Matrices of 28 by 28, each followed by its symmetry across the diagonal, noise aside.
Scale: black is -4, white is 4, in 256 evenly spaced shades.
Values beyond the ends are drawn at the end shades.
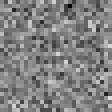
neither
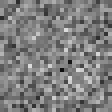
symmetric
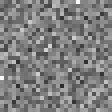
symmetric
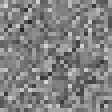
symmetric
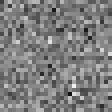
neither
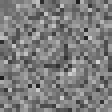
symmetric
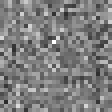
neither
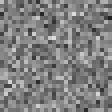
neither
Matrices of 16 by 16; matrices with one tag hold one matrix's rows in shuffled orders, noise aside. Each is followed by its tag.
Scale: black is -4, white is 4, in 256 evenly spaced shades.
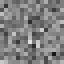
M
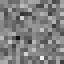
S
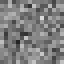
S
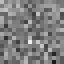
M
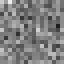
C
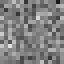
C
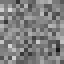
C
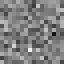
M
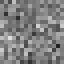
C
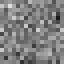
C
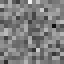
M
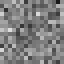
C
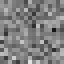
M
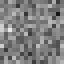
C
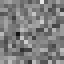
S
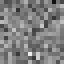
M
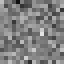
S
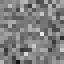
S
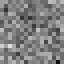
C
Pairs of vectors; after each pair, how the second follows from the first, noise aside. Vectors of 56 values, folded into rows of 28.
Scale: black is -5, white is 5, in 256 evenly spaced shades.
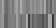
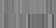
shrunk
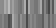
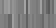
shrunk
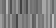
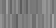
shrunk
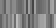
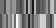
scaled up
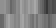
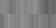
shrunk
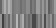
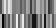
scaled up
